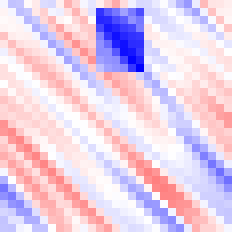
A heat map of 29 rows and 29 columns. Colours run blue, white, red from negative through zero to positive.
The ninth with the lowest average is the top middle. Overall the values sit about 50% of the way up the scale. The top middle is the roughest part. An odd patch, lower than its surroundings, sits in the top middle. The grain runs diagonally down to the right. The values are skewed, with a long tail toward low values.
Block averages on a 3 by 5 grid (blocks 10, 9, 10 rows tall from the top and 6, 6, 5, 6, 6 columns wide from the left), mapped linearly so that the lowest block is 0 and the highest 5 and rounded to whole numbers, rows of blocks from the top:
4 4 0 3 4 / 5 4 4 4 5 / 4 5 4 4 3
